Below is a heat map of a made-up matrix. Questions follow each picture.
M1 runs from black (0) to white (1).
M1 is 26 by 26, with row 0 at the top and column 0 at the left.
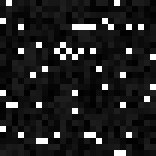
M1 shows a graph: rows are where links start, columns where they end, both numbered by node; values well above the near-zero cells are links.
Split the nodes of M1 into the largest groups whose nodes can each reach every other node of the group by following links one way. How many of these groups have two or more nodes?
0
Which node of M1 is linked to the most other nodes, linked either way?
node 4
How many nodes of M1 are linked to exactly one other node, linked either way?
3
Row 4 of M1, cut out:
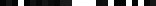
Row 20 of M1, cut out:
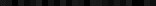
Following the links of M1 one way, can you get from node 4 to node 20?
yes
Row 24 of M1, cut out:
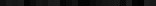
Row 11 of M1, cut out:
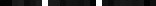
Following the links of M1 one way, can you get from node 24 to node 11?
no
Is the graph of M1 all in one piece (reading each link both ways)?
yes
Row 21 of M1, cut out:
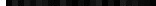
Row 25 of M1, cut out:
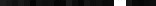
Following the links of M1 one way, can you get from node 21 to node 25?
no
